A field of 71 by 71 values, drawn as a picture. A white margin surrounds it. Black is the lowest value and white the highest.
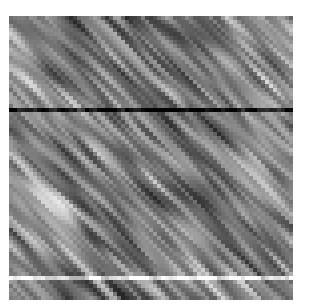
Ninth with the lowest average: top middle. Slope: none. Odd lines: rows 24 and 66.
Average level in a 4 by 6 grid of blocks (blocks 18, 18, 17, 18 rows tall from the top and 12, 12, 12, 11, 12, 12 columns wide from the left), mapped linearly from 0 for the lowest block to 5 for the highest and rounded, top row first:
301023 | 221013 | 521104 | 321432
